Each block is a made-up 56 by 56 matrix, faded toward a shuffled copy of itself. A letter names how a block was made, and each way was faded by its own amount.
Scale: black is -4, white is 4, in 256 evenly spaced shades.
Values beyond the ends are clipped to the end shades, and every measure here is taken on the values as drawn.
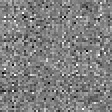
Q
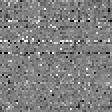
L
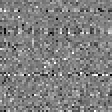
L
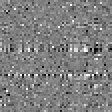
L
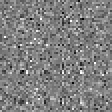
Q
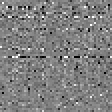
L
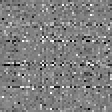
L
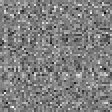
Q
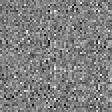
Q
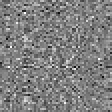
Q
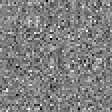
Q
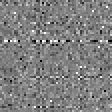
L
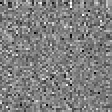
Q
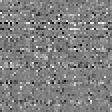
L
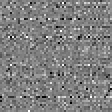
L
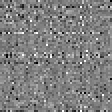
L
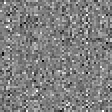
Q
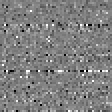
L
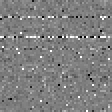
L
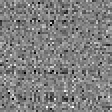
Q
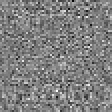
Q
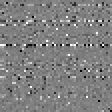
L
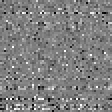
L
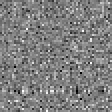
Q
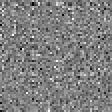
Q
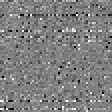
L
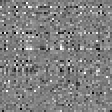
L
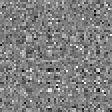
Q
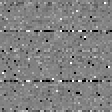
L
